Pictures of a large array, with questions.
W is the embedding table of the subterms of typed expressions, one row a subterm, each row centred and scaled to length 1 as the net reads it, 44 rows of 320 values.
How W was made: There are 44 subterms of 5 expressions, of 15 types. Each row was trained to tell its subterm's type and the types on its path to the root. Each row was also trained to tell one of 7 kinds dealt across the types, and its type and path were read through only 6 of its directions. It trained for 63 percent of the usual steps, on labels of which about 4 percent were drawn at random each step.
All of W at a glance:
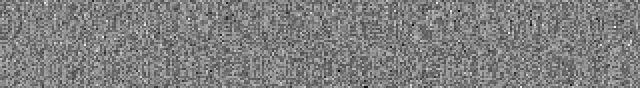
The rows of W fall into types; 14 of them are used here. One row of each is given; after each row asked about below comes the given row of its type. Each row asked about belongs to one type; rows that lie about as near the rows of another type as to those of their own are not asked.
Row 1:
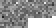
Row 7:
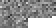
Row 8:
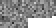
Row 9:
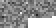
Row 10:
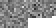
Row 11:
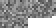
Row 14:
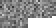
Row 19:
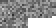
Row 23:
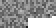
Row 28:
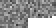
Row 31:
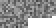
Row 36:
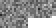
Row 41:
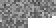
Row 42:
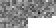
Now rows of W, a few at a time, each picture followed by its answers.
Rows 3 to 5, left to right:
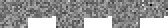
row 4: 36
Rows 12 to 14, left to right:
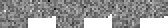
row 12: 14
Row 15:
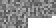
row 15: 9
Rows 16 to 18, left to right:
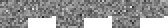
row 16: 19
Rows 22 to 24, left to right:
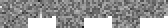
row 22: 10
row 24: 42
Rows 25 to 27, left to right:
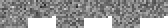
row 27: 42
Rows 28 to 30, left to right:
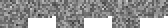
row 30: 36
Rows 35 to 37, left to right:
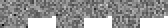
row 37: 9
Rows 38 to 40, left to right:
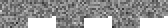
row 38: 23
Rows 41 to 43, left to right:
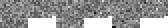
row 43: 28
